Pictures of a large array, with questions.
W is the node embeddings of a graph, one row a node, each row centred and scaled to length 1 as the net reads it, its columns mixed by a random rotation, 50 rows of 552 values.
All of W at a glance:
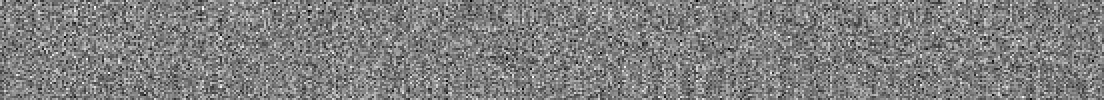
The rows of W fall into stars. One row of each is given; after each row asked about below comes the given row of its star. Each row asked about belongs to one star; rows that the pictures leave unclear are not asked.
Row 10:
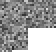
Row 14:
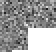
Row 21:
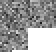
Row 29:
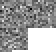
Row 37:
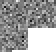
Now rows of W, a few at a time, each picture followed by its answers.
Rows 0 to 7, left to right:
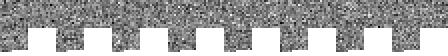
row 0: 10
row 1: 21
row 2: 10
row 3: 37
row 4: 37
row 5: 10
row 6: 10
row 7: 10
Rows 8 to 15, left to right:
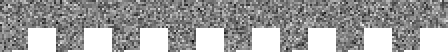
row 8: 37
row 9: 10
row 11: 29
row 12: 29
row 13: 14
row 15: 37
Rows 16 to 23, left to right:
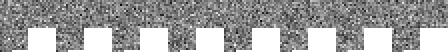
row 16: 10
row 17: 29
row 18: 21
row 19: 37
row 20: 29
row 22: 21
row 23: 10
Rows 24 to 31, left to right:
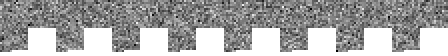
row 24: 29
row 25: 21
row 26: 14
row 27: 37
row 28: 10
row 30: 29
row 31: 29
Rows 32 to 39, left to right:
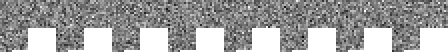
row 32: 14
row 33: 37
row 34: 14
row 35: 37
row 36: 29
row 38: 14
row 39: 10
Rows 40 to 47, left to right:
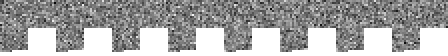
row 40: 37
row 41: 29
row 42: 37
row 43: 37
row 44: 14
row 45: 14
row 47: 29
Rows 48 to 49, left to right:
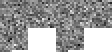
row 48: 21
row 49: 14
